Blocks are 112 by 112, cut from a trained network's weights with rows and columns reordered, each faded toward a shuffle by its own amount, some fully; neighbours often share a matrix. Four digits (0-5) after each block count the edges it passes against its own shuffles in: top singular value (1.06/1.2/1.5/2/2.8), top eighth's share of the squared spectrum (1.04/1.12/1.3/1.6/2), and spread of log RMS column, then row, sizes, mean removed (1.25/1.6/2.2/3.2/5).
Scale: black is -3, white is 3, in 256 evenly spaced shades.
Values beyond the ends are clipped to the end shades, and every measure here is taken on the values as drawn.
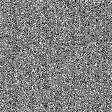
1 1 0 0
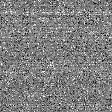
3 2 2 1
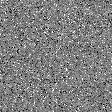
0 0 0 0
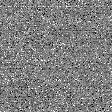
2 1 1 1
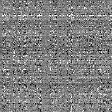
4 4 4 2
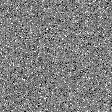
0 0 0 0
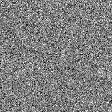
2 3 0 1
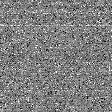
2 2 2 1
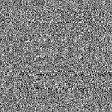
4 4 1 3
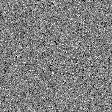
0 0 0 0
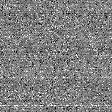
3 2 2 1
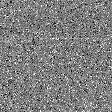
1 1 0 0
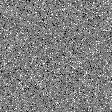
0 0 0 0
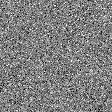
0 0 0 0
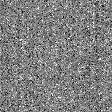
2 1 0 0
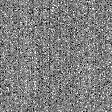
2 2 0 1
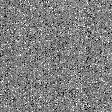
1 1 0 0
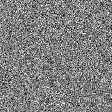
2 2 0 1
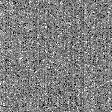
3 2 0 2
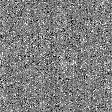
2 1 0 1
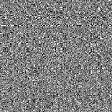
4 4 2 3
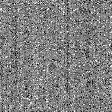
3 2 0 2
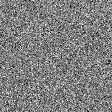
1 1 0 0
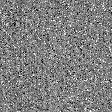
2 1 0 0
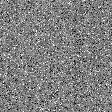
1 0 0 0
